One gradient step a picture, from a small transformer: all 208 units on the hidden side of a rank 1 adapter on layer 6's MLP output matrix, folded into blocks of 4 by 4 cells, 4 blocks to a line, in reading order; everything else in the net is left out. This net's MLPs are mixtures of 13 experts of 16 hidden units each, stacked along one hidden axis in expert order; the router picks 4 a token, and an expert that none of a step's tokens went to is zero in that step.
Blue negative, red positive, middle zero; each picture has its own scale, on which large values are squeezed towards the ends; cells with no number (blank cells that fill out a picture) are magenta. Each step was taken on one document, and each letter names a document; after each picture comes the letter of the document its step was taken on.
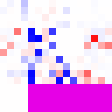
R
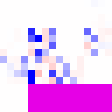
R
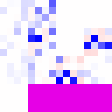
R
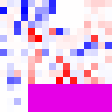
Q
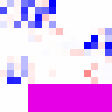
Q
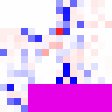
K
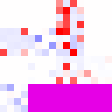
K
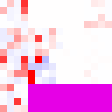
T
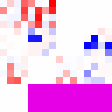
Q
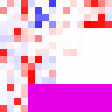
T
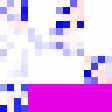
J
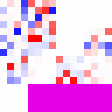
Q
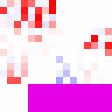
Q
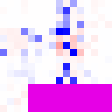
K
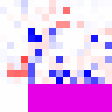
R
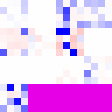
K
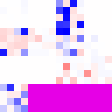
K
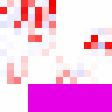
Q
